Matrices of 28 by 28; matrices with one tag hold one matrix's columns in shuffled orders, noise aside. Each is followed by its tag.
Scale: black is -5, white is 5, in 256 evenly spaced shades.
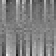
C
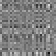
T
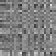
T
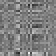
T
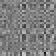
T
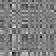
T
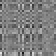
T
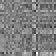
T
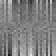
C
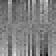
C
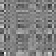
T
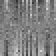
C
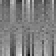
C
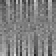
C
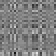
T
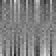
C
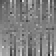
C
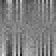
C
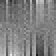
C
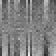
C
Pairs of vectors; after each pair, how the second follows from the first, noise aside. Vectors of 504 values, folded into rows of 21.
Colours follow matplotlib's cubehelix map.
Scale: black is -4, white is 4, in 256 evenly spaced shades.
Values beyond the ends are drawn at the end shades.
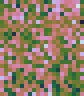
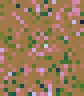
partly zeroed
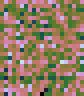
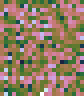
negated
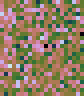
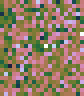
negated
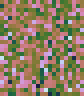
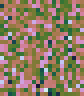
copied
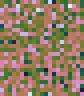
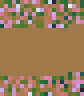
partly zeroed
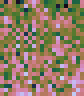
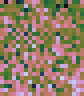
copied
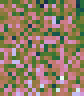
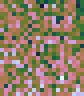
copied
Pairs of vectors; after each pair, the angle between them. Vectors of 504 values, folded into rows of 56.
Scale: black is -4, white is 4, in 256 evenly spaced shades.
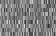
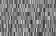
partly aligned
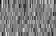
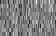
partly aligned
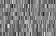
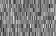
orthogonal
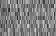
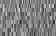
partly opposed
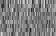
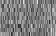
partly aligned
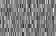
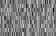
nearly opposite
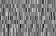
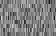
partly aligned
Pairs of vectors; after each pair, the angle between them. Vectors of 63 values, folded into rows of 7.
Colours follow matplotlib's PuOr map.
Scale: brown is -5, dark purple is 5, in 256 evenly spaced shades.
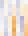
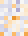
partly aligned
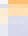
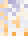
partly opposed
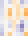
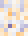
partly aligned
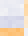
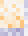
nearly opposite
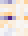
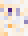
orthogonal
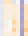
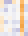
nearly opposite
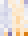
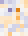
orthogonal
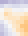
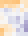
nearly opposite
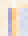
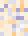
orthogonal
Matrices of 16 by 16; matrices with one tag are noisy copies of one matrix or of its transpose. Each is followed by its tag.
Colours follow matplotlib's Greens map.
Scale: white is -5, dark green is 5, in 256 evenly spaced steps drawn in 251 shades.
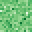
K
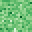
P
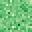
K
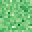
K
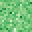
P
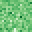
P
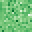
P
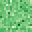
K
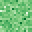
K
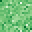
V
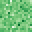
K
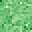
V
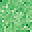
V
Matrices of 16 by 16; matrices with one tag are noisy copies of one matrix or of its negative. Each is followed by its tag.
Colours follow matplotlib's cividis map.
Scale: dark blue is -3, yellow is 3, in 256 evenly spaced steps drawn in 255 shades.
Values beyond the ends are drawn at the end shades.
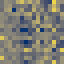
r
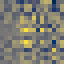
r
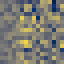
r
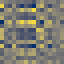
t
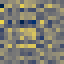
t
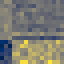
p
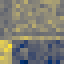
p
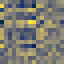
t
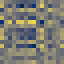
t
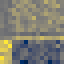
p
